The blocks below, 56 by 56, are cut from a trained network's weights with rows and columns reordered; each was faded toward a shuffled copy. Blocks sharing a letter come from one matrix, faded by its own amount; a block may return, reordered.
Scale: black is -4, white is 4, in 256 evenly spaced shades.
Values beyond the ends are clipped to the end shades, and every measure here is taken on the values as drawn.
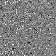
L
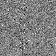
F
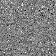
F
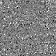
L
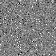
L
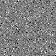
L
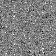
F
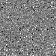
L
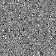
F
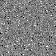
L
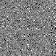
L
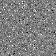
L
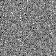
F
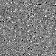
L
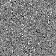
F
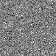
F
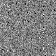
F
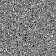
F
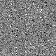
F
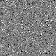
L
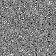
F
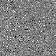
L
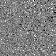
L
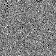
F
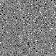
L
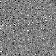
L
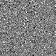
F
